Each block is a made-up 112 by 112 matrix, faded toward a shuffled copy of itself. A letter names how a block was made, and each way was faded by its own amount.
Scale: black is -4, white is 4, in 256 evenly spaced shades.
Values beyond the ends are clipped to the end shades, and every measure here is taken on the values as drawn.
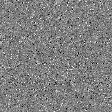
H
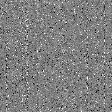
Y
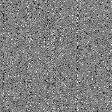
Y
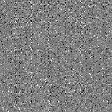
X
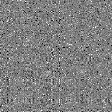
X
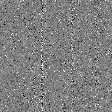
Y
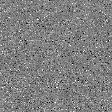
H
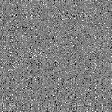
X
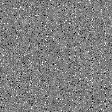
Y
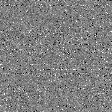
H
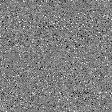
H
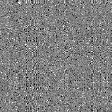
X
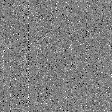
Y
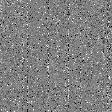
Y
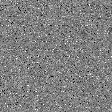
H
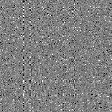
X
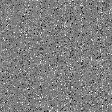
Y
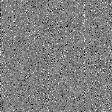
Y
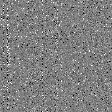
Y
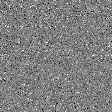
H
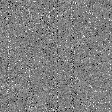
Y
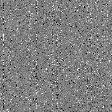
Y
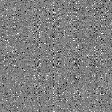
X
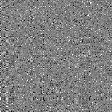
X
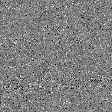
H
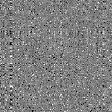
X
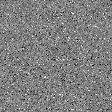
H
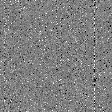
Y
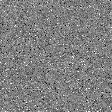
H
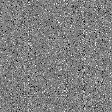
Y
